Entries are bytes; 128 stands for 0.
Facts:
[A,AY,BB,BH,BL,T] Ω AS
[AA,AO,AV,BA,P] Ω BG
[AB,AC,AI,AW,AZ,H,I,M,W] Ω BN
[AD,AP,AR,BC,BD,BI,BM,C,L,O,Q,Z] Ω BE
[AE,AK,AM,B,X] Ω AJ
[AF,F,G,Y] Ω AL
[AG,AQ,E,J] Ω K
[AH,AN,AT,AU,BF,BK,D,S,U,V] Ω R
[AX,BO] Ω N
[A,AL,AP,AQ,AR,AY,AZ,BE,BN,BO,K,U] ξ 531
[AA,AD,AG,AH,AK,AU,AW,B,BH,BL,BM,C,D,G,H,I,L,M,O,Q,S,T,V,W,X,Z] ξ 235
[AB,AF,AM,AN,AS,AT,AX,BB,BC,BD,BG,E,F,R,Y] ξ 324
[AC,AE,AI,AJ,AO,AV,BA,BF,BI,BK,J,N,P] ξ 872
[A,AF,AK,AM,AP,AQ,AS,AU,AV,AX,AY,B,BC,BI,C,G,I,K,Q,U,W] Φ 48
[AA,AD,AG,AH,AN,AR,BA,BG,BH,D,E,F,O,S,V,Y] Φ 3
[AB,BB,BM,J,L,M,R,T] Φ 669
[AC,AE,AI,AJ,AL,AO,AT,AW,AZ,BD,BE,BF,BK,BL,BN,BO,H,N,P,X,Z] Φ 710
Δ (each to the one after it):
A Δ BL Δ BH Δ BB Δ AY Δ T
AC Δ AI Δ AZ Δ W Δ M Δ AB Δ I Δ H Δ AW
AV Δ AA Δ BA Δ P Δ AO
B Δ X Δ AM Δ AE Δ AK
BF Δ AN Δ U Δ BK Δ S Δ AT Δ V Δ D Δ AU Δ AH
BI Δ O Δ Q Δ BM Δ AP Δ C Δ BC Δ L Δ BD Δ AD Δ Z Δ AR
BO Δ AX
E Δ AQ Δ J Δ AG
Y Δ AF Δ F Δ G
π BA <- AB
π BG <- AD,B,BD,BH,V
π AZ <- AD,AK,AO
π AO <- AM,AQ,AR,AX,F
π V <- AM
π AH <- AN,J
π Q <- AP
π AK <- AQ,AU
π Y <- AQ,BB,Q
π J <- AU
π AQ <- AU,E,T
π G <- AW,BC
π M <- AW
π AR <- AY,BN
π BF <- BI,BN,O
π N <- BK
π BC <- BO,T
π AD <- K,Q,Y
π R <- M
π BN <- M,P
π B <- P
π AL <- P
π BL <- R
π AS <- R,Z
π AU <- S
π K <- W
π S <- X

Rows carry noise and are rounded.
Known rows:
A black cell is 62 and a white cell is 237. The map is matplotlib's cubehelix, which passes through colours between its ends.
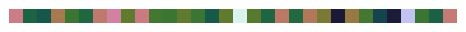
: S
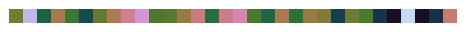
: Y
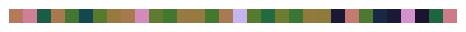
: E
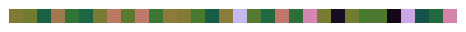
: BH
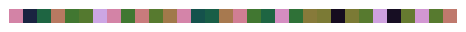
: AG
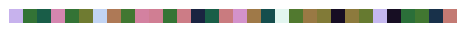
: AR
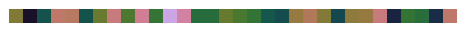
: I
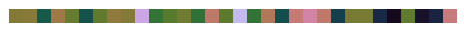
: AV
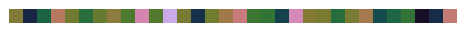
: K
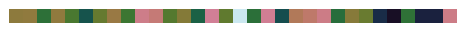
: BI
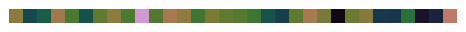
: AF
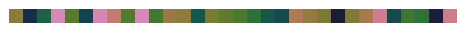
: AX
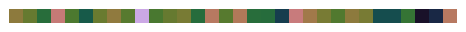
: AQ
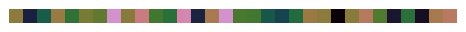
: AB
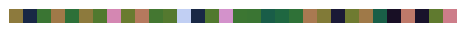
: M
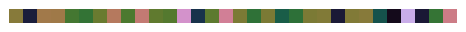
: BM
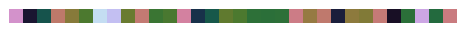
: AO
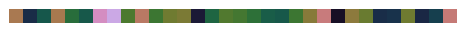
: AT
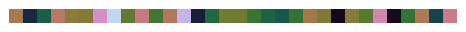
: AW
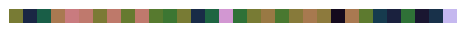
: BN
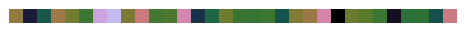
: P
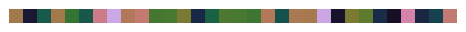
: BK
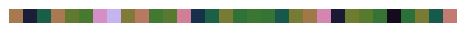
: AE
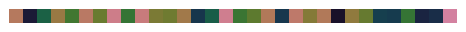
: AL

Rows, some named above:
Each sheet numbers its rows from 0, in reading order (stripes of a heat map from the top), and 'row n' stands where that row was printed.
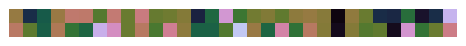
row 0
BN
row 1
V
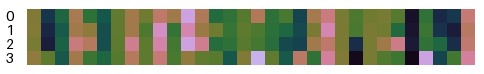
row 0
C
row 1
W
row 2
I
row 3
BH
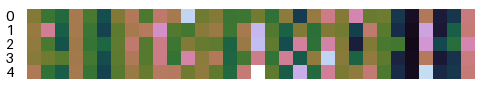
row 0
Q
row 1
E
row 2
BH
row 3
B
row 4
O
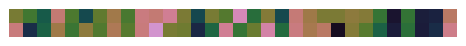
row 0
AP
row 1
BE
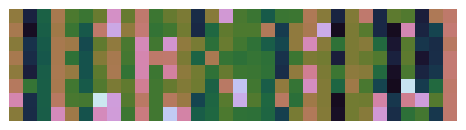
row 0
R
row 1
BK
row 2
W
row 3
BC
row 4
W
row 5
AA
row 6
AH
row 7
G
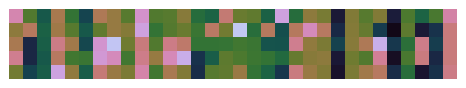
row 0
F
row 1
AV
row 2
AK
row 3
Z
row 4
AY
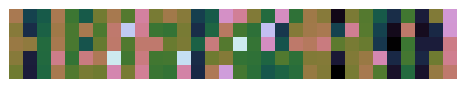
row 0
BG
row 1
AZ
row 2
BI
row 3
T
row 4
AB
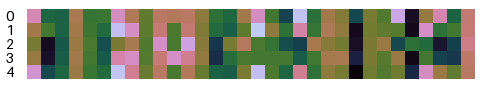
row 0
AD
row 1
V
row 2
AS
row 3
BD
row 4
D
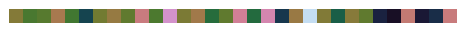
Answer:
B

